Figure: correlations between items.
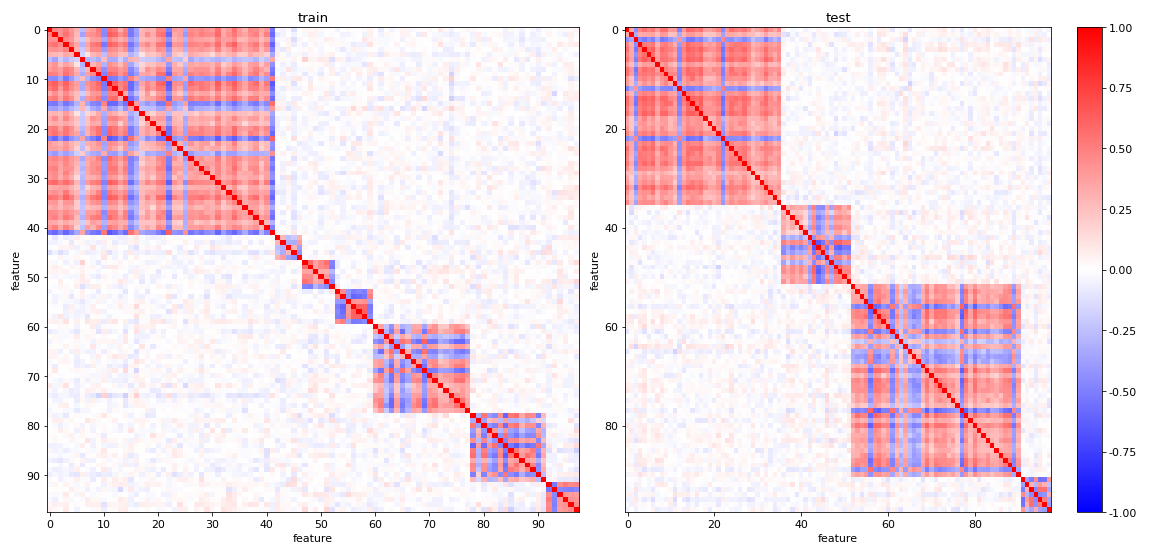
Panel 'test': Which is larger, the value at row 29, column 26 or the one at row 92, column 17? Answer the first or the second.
the first
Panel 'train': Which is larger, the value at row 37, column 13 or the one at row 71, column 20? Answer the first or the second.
the first
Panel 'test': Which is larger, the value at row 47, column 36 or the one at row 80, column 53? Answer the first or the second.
the second
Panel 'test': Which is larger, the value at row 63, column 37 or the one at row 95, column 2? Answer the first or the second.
the second
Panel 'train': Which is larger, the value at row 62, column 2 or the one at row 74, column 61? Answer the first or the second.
the second
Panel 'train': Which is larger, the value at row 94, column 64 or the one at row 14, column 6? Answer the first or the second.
the first
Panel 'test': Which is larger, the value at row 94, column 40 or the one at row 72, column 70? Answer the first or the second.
the second
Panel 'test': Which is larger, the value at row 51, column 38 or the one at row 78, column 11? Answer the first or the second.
the first
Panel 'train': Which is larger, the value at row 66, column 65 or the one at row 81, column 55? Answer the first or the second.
the first
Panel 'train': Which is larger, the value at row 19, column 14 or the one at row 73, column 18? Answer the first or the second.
the first
